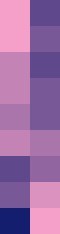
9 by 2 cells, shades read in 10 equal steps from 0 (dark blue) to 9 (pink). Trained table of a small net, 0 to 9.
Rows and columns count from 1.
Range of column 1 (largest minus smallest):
9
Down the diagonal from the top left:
9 4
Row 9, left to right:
0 9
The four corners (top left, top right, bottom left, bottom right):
9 3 0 9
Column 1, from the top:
9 9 7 7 6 7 3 4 0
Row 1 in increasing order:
3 9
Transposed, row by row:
9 9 7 7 6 7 3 4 0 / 3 4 3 4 4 6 5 8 9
